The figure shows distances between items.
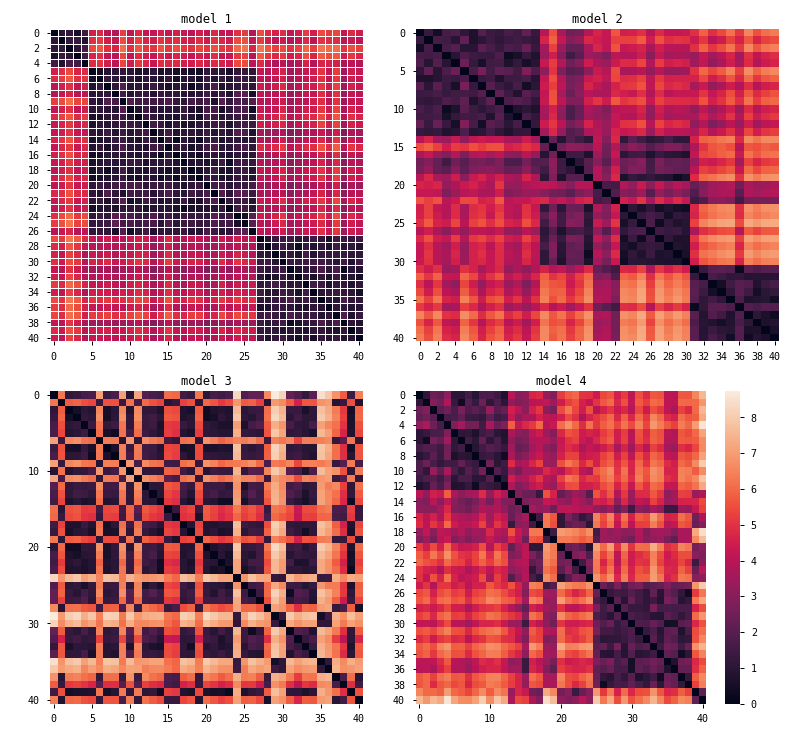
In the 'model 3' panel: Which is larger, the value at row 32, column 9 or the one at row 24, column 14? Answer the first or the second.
the second
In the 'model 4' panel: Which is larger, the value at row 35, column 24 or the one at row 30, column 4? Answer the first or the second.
the second
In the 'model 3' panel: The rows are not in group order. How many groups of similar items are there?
3
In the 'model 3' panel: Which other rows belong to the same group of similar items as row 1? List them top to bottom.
6, 9, 11, 15, 16, 19, 28, 37, 38, 40
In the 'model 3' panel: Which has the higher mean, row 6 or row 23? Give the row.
6
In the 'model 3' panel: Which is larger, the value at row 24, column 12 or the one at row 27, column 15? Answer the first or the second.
the first
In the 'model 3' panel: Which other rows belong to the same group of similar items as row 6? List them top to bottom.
1, 9, 11, 15, 16, 19, 28, 37, 38, 40
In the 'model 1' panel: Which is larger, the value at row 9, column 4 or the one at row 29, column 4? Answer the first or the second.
the first
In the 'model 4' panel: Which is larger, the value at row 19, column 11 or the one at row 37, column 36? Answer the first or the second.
the first
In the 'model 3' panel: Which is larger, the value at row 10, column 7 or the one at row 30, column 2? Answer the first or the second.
the second
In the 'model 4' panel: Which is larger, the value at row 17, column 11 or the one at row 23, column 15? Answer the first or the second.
the first
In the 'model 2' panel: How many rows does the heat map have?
41
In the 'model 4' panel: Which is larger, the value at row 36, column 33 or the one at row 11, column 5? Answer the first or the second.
the first
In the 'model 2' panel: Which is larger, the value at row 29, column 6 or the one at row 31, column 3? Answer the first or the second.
the first
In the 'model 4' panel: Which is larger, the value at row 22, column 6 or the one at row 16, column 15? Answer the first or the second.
the first
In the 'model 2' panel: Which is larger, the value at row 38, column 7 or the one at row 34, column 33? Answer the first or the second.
the first
